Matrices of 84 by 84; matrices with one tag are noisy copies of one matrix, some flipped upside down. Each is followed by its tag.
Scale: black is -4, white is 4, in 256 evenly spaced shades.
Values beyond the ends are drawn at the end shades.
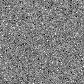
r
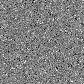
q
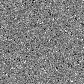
q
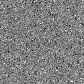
q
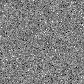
r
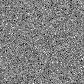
r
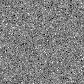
r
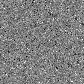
q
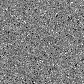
q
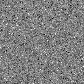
r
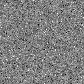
r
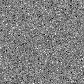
r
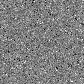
q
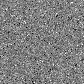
q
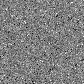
q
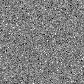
r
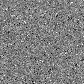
q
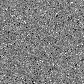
q
